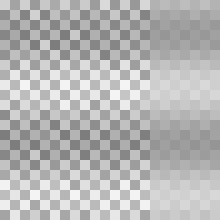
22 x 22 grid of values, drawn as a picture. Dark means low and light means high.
Horizontal stripes repeat 2 times down the table. Overall the values sit about 70% of the way up the scale. A vertical seam about 70% of the way across splits the table, and the right part is calmer.
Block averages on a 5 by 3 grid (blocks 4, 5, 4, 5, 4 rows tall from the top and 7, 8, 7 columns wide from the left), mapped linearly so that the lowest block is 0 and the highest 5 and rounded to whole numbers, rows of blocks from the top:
000 / 333 / 333 / 000 / 555
